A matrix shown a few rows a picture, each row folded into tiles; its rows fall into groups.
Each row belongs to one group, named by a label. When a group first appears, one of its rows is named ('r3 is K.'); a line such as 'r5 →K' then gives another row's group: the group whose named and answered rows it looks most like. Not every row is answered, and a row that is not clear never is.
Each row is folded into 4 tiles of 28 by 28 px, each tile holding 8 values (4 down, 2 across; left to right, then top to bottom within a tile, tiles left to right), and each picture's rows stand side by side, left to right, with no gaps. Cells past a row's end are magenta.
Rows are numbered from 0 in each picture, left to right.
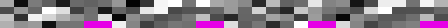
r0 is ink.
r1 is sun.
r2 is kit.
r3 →sun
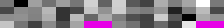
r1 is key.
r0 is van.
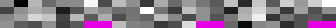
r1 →kit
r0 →van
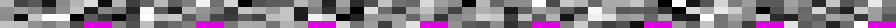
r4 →van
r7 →kit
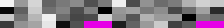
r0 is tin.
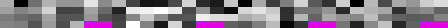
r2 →van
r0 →key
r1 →ink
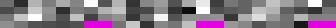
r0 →van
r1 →key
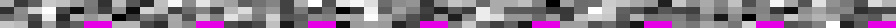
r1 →sun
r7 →tin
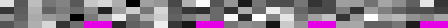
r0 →tin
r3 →sun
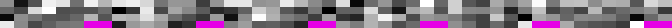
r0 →sun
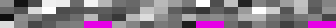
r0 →sun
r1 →sun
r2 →van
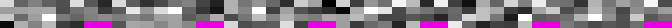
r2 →ink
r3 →van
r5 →van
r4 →van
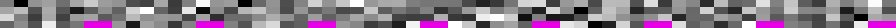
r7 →key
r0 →key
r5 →sun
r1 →kit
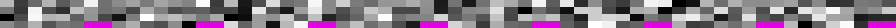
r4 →sun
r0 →kit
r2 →kit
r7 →ink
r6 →van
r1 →sun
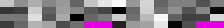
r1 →tin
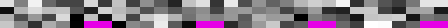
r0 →ink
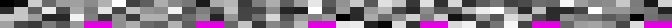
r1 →ink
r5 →tin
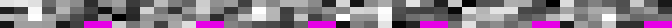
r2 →van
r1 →kit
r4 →ink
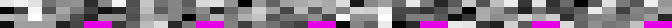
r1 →tin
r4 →sun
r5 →kit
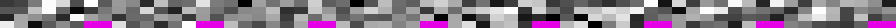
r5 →ink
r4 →ink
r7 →van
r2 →van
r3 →kit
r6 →van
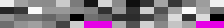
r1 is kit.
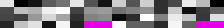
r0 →ink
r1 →ink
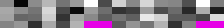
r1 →tin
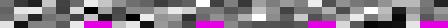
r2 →van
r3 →van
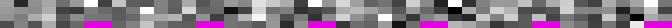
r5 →key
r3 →key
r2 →tin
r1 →kit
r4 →ink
